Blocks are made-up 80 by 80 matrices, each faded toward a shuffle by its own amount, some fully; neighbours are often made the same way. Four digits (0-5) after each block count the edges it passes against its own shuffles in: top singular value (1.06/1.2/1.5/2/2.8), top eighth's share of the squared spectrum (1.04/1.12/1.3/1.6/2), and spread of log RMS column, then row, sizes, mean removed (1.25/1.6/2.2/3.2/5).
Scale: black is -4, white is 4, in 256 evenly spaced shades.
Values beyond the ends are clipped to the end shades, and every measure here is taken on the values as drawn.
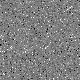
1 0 0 0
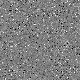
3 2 1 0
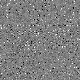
3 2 0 1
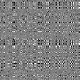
5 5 3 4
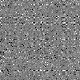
4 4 1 2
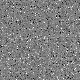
2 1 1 0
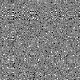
4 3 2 2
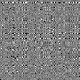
5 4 3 3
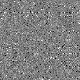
4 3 1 2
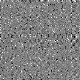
4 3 2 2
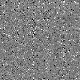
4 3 2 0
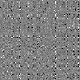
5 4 3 2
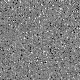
1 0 0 0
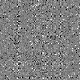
4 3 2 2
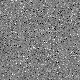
0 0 0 0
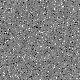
0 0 0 0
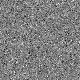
0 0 0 0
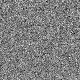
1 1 0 0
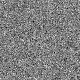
0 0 0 0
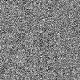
3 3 1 1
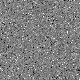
2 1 0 0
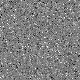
2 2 0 0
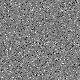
2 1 0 0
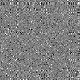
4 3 2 2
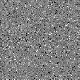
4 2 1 1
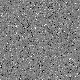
2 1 0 0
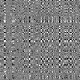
5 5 4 3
